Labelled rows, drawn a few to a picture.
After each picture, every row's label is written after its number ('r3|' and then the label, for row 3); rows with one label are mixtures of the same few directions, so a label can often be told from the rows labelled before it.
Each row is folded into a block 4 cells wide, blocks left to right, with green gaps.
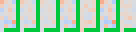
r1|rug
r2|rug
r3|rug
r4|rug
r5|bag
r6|rug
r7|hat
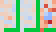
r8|hat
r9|hat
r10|bag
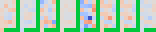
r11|bag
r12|bag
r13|rug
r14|bag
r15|hat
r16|hat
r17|hat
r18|hat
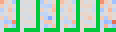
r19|rug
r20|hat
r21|hat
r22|rug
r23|hat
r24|rug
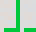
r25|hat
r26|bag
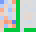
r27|rug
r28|bag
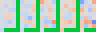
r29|bag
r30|hat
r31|rug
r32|bag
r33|rug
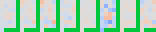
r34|bag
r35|rug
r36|rug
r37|hat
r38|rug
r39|bag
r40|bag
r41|rug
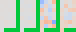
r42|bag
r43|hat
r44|rug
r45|bag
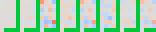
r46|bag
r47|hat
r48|rug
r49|hat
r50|rug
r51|hat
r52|rug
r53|rug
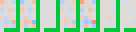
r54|rug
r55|rug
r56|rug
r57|rug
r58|rug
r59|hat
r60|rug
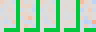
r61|rug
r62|hat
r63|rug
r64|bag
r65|rug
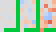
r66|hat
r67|rug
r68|bag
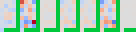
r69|bag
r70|rug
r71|bag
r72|rug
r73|rug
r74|rug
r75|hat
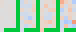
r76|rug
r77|hat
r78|bag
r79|rug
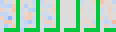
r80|hat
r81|bag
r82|hat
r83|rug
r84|rug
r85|rug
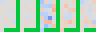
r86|rug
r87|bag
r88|hat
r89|bag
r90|rug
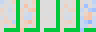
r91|rug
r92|bag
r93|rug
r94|bag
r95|bag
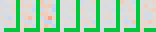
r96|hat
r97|hat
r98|hat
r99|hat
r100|rug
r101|bag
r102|rug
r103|bag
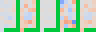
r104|hat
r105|bag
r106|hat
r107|rug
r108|bag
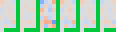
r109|rug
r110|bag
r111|rug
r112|rug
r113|rug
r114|rug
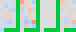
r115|bag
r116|rug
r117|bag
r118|rug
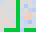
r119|rug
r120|bag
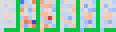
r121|bag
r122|rug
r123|hat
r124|hat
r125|bag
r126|bag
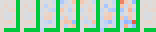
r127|bag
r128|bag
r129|bag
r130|rug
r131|rug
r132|bag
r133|rug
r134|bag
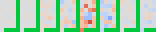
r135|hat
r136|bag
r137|hat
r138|rug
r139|bag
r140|hat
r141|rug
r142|bag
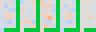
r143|bag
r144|rug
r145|hat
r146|bag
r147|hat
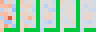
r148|hat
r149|hat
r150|bag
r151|rug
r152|bag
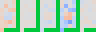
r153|bag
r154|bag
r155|bag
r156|bag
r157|rug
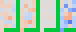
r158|hat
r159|bag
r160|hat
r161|bag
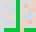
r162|bag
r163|bag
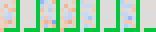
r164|bag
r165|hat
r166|rug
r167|bag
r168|hat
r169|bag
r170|hat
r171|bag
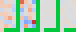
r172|hat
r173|rug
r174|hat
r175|rug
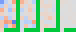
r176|rug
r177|rug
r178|hat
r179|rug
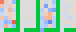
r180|rug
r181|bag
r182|bag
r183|hat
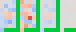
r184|bag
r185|hat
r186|bag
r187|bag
